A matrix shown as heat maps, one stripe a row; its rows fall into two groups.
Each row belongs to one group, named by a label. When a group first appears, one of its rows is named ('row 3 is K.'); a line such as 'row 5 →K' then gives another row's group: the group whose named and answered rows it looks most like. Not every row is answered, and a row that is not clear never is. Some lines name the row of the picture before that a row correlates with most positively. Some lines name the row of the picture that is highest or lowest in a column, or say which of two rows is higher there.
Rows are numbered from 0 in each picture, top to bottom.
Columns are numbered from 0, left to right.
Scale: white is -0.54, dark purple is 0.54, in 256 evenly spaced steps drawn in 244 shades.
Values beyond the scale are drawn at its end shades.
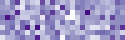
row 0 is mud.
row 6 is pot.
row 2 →mud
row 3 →pot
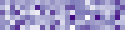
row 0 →mud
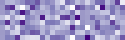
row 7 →mud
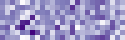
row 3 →pot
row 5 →pot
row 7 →pot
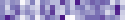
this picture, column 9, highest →3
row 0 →pot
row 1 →mud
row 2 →mud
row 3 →pot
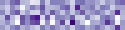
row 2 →mud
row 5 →mud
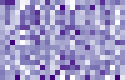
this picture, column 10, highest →15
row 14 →pot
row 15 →mud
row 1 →pot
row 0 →pot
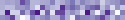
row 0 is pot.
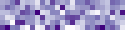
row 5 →pot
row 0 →mud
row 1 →pot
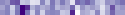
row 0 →mud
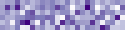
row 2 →pot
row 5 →pot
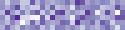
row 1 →mud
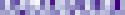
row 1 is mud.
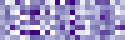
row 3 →pot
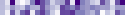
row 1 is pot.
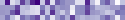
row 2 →mud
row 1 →mud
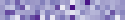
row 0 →mud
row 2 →pot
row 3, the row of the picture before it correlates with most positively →3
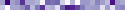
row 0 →pot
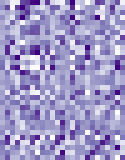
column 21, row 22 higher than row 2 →Yes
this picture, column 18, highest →30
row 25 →pot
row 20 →mud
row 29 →mud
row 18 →mud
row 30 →pot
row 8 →pot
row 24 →pot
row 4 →pot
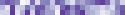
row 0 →pot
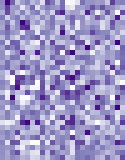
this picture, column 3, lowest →23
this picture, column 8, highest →19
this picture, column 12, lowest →10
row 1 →pot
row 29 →pot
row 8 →mud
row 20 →pot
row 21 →mud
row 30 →mud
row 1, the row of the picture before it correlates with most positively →0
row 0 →pot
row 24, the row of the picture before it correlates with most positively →2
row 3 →mud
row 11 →mud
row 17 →mud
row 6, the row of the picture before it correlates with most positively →0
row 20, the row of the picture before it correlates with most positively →0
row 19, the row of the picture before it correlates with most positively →1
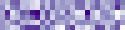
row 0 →mud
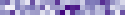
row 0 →pot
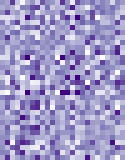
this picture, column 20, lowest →11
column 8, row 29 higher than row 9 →Yes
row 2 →pot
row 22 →mud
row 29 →mud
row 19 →pot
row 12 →pot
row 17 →mud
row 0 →pot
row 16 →mud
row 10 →mud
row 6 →mud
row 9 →mud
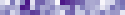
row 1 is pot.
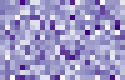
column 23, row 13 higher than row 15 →Yes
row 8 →pot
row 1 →pot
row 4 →mud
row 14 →pot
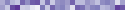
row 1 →mud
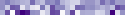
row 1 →mud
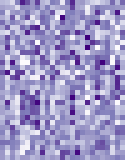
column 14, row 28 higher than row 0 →No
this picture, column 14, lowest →7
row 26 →mud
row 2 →mud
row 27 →pot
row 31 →mud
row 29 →pot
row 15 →mud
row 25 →pot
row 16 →mud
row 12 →pot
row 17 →mud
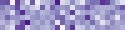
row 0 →pot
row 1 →mud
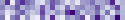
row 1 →mud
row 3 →mud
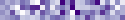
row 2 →pot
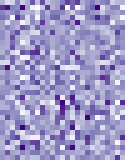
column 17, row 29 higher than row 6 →No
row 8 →pot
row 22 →pot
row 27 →mud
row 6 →mud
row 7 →pot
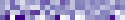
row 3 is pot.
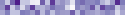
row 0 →mud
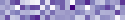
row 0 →mud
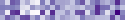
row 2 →mud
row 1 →pot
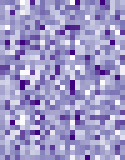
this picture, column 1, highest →8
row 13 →pot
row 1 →pot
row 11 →mud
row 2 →pot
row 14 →pot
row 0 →pot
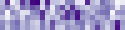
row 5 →mud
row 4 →mud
